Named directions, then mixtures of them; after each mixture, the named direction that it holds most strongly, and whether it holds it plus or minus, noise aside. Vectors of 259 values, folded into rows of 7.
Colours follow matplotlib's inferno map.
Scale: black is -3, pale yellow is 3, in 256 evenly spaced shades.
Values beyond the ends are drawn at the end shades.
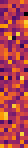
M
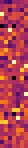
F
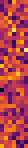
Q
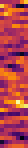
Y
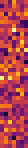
Q, plus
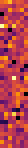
F, minus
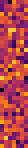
Q, plus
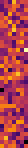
Q, plus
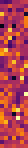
F, plus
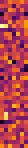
M, plus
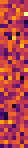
M, minus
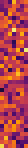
Q, plus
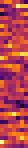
Y, minus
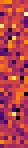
F, minus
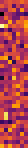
M, plus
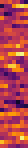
Y, minus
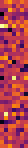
F, minus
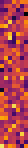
M, plus
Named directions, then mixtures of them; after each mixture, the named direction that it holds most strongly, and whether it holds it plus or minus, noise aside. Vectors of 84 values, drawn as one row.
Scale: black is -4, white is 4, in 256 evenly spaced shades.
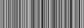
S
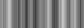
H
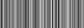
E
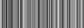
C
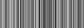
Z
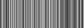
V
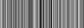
E, minus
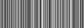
S, minus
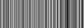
V, plus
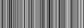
V, minus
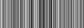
E, minus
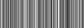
E, minus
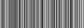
S, plus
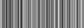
C, plus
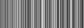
S, minus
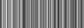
C, minus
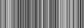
H, plus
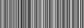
S, minus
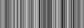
Z, plus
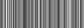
C, minus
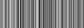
Z, plus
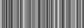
C, plus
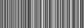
S, minus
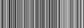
V, minus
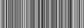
S, plus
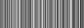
S, minus
